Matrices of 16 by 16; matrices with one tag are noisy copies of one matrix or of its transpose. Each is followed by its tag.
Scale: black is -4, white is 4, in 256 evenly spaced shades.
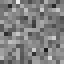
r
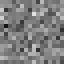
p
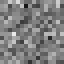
p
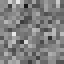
p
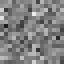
p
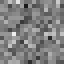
p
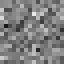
p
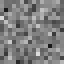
r
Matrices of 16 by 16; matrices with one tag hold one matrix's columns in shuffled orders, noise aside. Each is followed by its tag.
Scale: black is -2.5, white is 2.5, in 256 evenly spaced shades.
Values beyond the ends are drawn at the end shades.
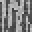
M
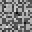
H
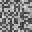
H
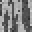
M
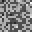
H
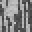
M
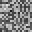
H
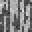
M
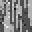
M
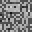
H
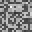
H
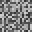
H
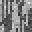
M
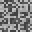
H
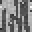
M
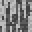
M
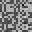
H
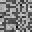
H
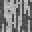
M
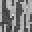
M
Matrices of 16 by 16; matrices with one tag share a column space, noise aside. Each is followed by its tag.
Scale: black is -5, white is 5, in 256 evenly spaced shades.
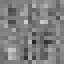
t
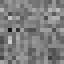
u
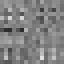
u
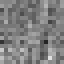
t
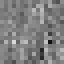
t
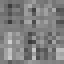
t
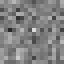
u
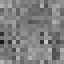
t
